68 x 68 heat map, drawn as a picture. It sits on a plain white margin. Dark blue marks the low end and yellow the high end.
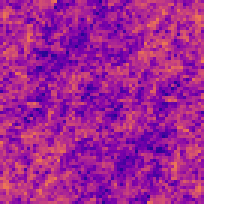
Histogram: bell-shaped. Stripes: none. Symmetry: a half turn. Slope: none. Seam: none.
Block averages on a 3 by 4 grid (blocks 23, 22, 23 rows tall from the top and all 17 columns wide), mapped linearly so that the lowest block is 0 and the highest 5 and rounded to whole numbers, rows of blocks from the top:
3025 | 2222 | 5203
